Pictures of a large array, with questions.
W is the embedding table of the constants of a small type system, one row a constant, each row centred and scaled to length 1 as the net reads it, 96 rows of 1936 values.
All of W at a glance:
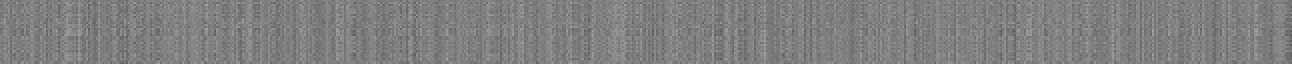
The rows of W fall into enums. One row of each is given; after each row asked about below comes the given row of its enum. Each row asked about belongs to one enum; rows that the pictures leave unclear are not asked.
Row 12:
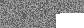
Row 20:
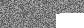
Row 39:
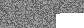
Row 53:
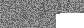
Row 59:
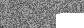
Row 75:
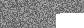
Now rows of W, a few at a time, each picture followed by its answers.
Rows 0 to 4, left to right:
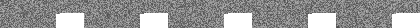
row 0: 20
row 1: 12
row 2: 75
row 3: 39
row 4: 59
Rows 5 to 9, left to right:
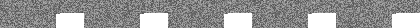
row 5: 39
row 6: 53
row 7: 20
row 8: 20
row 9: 75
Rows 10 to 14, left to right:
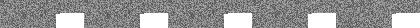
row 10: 12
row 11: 12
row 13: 20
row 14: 75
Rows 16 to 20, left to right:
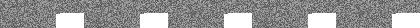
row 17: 75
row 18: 20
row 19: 75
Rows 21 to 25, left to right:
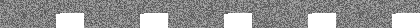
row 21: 12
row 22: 39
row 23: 53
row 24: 75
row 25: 20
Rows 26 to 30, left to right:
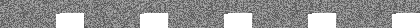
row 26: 20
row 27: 59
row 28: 53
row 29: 53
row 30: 53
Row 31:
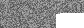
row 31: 59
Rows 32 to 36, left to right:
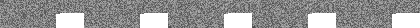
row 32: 12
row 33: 39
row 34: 59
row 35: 59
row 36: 39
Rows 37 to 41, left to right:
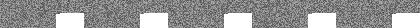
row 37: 53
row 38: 20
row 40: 75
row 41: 39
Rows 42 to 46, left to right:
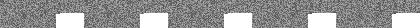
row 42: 12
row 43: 20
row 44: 20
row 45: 53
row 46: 53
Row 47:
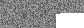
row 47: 12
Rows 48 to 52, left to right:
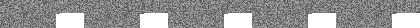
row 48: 20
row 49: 53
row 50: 39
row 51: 39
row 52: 53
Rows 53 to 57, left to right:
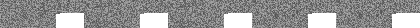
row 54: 75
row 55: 75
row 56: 12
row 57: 12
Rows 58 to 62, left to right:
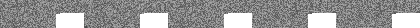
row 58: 75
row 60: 75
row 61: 53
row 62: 53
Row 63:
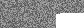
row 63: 75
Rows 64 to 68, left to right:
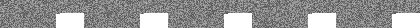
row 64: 20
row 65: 20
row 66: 53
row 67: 75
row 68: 53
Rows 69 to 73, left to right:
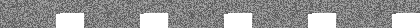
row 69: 75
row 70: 20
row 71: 12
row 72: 53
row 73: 53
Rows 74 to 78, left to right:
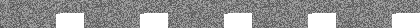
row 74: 59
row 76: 20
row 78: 75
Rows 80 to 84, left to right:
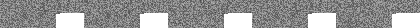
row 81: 12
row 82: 39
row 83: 53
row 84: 75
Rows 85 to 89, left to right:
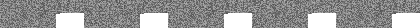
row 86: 39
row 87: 53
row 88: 20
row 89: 53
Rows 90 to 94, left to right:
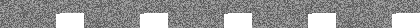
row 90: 20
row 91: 75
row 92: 39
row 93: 39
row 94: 75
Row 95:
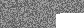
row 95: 75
